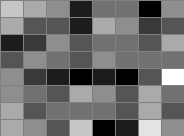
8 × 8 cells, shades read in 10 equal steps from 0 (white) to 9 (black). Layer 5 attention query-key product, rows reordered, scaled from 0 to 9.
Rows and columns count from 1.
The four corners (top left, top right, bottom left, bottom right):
2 4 3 4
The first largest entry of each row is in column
7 4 1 1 4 3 2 5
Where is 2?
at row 1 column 1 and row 8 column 4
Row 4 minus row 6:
2 -1 -1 3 0 -1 2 0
